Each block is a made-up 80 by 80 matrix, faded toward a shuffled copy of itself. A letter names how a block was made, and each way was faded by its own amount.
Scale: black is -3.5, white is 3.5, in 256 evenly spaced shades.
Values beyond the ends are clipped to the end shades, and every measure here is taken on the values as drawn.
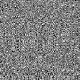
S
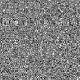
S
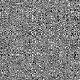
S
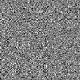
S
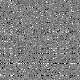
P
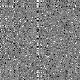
P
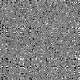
P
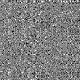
S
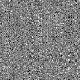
S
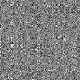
S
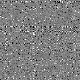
P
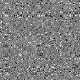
P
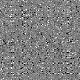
P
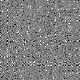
P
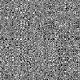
S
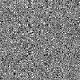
S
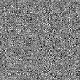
S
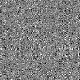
S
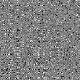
P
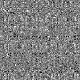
S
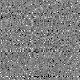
P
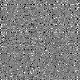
P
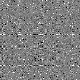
P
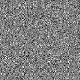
S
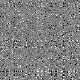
P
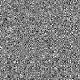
S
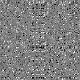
P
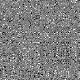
P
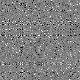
P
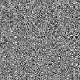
S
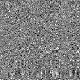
S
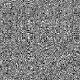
S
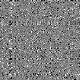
P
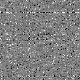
P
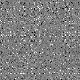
P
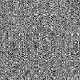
S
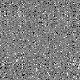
P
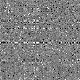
P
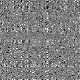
P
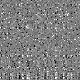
P
